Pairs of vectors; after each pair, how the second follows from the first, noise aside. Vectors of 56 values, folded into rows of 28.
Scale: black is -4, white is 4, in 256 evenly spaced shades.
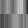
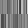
sign-scrambled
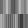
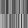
sign-scrambled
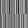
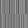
shrunk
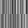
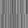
shrunk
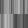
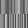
sign-scrambled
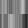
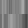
shrunk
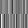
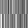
sign-scrambled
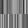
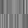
shrunk
